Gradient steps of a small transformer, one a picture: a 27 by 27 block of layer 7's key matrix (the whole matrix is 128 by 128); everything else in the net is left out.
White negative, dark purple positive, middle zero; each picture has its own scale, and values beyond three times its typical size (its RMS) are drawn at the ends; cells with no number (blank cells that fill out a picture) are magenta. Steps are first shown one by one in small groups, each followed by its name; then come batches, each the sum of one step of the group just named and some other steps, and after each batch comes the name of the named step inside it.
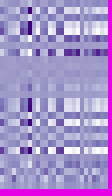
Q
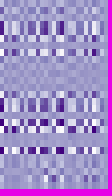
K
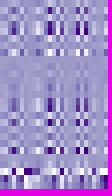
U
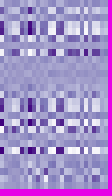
K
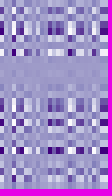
Q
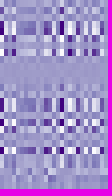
K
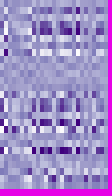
K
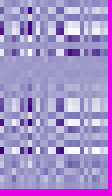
Q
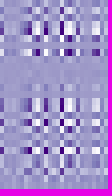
U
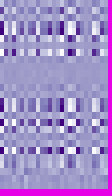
U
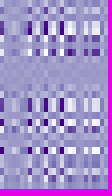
K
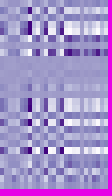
Q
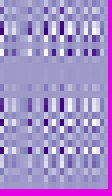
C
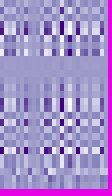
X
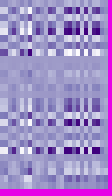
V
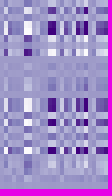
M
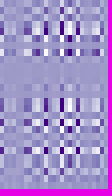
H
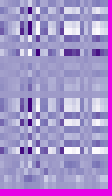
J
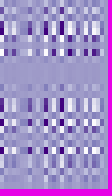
C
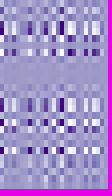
C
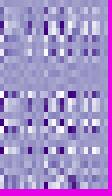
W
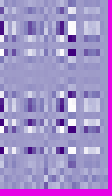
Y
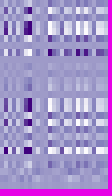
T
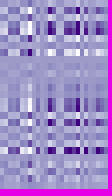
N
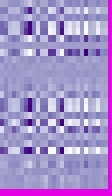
T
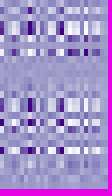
T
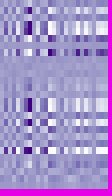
T
